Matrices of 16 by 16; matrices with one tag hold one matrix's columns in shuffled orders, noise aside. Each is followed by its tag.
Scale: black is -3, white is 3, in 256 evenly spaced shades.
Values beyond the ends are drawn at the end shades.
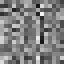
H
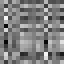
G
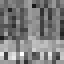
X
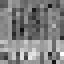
X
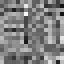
H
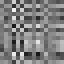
G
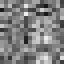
H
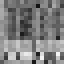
X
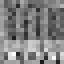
X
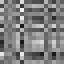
G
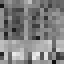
X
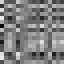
G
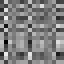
G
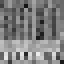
X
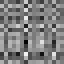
G
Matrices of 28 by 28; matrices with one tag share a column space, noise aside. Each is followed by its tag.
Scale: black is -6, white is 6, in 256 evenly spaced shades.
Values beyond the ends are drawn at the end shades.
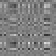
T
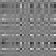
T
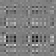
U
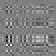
U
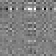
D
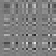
T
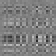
U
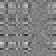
T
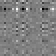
D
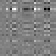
D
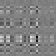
U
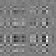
U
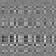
U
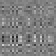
U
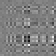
U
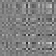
T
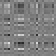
T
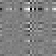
D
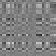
T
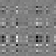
U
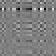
D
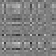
T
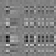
U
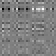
D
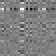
D
